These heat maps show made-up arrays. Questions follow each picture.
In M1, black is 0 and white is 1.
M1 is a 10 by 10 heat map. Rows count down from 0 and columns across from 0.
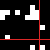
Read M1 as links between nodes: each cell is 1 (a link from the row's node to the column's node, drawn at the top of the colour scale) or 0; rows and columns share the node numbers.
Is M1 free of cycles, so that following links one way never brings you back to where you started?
yes
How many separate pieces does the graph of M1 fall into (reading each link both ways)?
2
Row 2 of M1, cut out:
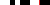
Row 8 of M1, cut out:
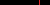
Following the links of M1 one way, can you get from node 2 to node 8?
yes
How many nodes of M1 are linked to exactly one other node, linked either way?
0
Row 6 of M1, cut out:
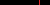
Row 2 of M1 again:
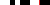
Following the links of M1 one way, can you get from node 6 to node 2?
no
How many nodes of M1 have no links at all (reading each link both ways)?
1
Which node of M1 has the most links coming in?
node 6
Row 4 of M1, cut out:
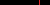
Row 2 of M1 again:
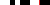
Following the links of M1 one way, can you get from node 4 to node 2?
no
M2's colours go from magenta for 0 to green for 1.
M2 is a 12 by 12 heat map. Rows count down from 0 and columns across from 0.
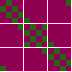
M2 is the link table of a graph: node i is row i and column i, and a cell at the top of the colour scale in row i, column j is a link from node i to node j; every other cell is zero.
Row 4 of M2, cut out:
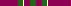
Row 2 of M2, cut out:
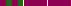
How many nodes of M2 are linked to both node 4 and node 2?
1
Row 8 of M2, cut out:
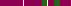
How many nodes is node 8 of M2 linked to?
2
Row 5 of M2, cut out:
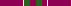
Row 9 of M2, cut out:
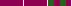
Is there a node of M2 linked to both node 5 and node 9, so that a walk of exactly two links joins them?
no
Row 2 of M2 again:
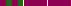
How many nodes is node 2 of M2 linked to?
2
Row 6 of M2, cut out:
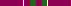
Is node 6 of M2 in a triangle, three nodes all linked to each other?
no
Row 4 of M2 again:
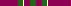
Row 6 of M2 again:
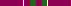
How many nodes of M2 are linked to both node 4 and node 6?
2
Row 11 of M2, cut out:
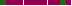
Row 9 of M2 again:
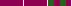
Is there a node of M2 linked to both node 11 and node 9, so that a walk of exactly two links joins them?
yes
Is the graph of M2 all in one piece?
yes
